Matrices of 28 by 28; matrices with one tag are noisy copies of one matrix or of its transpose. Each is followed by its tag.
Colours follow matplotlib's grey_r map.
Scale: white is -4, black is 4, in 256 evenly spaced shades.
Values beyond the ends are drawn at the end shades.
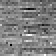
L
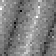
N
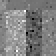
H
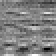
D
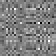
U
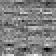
D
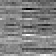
L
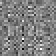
U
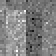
H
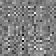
U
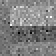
H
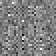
U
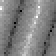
N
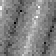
N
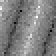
N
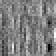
D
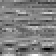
D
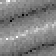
N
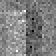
H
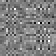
U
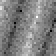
N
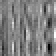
D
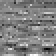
D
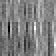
L
